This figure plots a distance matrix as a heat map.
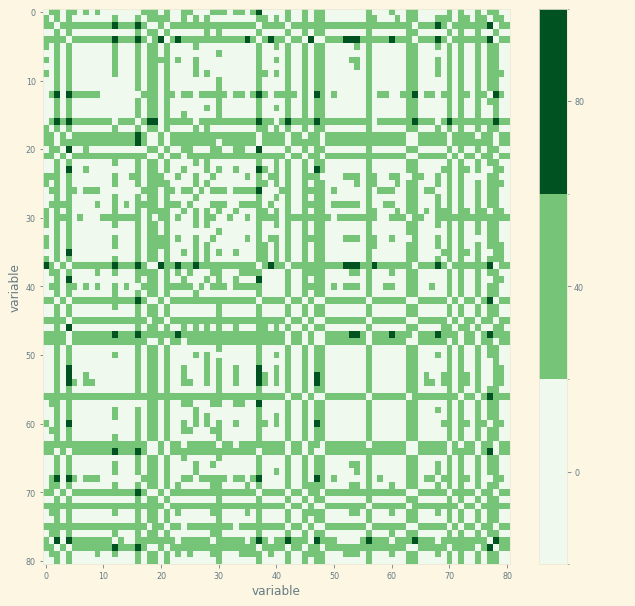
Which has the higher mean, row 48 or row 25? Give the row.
48
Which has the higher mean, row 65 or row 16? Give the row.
16
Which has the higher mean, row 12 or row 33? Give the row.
12
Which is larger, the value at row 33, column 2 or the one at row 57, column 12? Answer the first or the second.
the first
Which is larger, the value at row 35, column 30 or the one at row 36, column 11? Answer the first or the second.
the first
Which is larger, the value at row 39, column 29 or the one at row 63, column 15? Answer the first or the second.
the second
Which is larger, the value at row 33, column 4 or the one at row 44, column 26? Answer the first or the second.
the first
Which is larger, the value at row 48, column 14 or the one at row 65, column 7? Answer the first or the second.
the first
